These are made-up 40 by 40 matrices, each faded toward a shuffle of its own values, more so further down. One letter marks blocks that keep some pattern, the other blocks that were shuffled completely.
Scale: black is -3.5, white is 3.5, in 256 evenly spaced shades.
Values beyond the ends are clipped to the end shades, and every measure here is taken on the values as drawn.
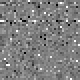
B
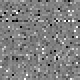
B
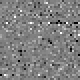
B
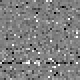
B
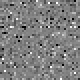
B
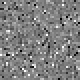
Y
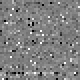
B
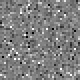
Y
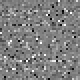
B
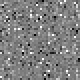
B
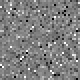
Y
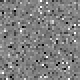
Y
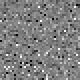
Y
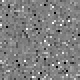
Y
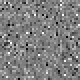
B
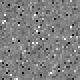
Y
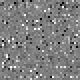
B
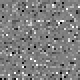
B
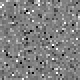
Y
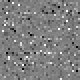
B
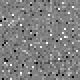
Y
